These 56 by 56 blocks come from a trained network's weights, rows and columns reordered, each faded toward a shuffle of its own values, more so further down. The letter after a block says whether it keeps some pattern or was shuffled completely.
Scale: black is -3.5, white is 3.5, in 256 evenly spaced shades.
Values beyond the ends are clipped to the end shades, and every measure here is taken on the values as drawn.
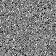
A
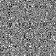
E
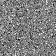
A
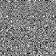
E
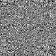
E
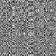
E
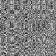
E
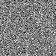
A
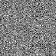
E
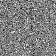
A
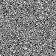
A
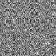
E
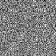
E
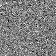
A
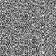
E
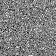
A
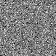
A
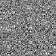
E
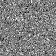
A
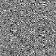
E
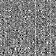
E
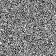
A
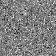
A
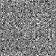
E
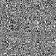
E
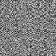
E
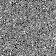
A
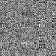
E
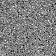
A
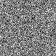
A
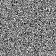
A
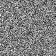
A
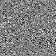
E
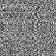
E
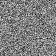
A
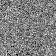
A
